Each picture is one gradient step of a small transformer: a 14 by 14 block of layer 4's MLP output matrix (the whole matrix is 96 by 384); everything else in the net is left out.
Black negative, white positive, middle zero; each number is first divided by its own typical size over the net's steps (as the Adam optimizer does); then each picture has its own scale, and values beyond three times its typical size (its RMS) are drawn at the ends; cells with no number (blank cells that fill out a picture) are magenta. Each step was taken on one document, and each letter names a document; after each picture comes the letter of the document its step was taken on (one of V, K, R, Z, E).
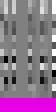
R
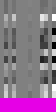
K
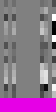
K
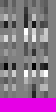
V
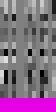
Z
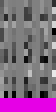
Z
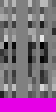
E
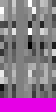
Z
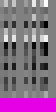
V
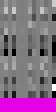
R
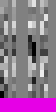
E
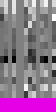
R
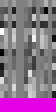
R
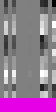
K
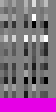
V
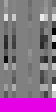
K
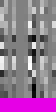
E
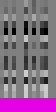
V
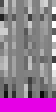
Z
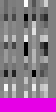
V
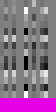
V
